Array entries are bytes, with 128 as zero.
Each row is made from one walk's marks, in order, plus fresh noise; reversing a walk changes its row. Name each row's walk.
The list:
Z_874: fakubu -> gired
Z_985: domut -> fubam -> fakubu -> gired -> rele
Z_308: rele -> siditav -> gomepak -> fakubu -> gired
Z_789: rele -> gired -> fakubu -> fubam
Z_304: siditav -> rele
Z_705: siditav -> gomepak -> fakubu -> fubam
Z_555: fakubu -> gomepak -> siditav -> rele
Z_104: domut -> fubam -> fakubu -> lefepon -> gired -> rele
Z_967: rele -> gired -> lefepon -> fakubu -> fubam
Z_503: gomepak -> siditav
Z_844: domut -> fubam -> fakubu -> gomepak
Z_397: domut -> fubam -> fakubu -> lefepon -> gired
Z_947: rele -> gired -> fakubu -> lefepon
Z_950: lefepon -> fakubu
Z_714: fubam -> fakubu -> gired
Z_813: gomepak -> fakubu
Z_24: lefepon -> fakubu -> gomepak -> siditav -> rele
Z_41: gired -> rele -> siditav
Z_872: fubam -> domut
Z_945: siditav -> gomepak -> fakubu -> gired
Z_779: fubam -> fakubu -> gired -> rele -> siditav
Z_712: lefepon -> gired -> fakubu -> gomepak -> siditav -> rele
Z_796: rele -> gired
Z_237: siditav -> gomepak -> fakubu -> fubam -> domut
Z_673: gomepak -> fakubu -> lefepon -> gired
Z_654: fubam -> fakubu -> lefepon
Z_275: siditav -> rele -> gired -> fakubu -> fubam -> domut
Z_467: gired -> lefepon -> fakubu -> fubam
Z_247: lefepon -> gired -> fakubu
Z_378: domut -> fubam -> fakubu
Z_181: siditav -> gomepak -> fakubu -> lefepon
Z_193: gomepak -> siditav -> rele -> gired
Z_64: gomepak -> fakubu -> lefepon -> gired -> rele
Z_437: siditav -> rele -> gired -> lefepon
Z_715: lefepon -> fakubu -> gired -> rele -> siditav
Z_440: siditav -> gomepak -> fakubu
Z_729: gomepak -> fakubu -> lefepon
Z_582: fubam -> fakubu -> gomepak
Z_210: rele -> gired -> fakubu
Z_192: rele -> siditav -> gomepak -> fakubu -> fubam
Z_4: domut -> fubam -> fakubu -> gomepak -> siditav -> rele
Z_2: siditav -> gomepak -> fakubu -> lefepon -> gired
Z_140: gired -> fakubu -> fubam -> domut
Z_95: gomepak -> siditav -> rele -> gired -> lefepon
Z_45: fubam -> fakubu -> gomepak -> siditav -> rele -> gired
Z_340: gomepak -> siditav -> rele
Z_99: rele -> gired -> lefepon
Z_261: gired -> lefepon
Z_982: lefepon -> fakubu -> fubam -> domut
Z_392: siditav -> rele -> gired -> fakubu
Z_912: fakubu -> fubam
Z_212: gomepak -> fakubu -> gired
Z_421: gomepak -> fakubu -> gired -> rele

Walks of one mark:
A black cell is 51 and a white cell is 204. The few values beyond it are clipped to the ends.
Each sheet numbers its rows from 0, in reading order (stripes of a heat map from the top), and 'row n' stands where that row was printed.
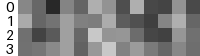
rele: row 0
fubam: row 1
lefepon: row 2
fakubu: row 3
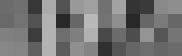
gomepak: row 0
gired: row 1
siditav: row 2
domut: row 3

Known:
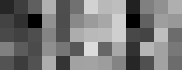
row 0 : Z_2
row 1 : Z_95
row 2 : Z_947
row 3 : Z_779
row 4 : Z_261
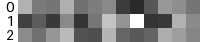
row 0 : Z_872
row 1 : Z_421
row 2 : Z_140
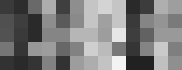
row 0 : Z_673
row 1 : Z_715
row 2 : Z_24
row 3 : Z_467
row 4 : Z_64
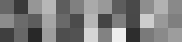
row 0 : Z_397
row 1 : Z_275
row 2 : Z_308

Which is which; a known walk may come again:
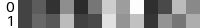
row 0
Z_421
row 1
Z_945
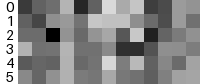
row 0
Z_212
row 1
Z_950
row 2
Z_340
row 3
Z_872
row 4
Z_440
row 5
Z_844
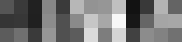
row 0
Z_99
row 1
Z_712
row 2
Z_392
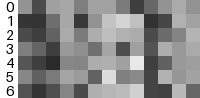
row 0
Z_982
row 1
Z_673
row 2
Z_181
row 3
Z_4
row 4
Z_24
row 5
Z_705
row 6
Z_947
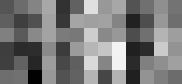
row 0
Z_874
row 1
Z_261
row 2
Z_582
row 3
Z_64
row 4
Z_308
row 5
Z_41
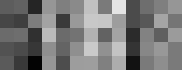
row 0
Z_555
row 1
Z_247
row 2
Z_503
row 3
Z_715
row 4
Z_437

